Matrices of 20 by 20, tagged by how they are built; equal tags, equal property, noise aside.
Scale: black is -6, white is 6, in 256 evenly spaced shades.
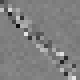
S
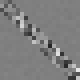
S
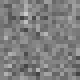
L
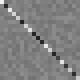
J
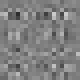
L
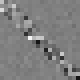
S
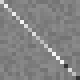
J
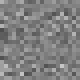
L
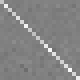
J
